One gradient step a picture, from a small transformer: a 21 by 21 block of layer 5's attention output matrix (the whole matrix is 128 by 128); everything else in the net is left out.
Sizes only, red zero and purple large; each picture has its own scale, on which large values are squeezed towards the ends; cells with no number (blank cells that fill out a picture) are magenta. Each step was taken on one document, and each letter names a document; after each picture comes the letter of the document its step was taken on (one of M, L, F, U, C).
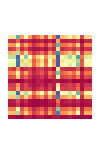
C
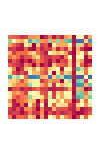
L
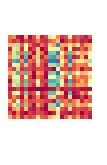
C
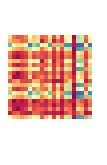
L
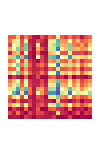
C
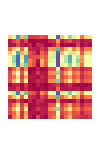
C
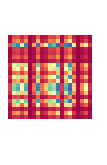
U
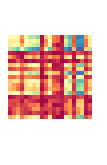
L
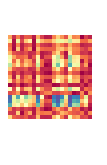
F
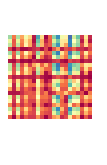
F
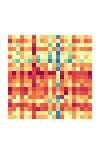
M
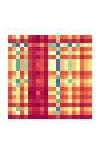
U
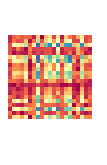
M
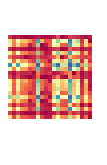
F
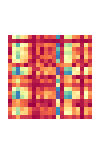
U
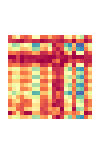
L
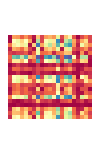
M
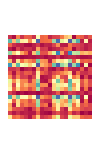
F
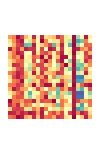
L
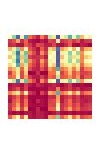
C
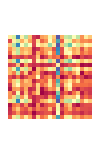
M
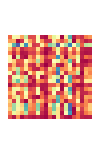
U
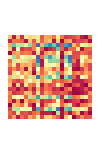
M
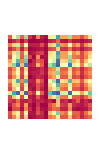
C
